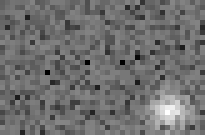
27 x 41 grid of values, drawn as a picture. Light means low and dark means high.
Dips: one, in the bottom right. Histogram: heavy tails on both sides. Mirror symmetry: none. Ninth with the lowest average: bottom right.
